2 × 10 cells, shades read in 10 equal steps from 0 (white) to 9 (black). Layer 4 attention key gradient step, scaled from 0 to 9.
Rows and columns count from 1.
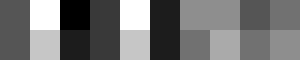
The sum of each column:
12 2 17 14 2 16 9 7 11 9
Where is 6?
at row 1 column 1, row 1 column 9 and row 2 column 1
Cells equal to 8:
3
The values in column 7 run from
4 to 5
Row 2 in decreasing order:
8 8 7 6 5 5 4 3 2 2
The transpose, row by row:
6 6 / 0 2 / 9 8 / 7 7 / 0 2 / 8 8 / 4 5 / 4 3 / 6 5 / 5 4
